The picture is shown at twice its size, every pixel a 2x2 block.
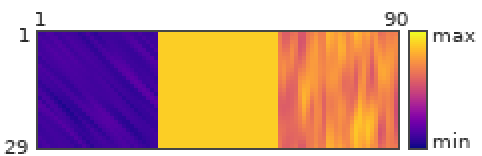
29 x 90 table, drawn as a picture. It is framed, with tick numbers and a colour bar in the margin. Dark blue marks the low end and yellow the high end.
The table splits into one row of 3 panels. Panel 1,1: very low, slanting down to the right, faint in contrast. Panel 1,2: very high, flat. Panel 1,3: high, streaked downward.
